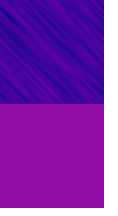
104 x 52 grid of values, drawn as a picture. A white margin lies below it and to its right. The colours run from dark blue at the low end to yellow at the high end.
The table splits into 2 rows of 1 panel. Panel 1,1: very low, slanting down to the right, faint in contrast. Panel 2,1: low, flat.
